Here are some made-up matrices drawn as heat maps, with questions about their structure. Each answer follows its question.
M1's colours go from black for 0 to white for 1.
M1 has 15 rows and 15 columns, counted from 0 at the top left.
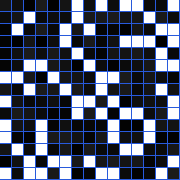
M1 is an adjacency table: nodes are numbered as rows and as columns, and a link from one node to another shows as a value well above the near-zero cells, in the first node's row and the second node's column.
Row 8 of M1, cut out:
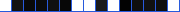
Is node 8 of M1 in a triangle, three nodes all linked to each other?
yes
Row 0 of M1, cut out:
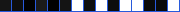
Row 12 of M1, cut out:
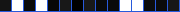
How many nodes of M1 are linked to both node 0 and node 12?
2
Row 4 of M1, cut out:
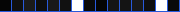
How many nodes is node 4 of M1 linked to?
2
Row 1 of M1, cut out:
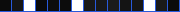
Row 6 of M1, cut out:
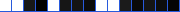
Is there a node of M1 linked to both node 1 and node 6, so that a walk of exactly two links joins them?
no
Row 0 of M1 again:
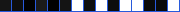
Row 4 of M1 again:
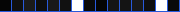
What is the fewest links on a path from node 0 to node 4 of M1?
2
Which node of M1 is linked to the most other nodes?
node 14
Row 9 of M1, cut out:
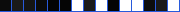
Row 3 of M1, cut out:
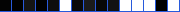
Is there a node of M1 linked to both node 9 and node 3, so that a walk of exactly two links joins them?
yes
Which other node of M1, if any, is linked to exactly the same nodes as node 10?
node 11
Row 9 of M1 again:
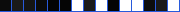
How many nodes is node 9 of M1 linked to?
5
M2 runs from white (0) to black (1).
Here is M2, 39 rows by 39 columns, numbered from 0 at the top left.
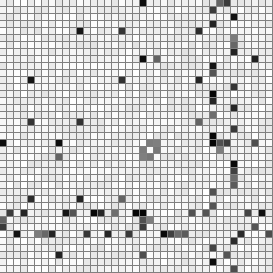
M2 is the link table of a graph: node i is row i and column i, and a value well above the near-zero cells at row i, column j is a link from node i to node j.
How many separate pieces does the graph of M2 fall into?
3
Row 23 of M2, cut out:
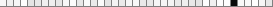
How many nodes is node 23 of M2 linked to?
1
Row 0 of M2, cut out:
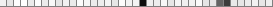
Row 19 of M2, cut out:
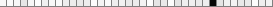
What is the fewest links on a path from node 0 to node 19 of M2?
3
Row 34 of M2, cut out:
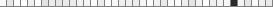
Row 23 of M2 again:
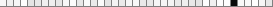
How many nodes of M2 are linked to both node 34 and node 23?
1
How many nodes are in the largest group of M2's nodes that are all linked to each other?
4
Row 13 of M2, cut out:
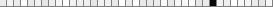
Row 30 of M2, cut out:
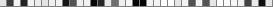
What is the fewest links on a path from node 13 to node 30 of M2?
1
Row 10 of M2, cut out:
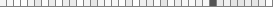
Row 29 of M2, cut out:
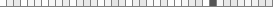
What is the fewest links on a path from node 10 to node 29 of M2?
2
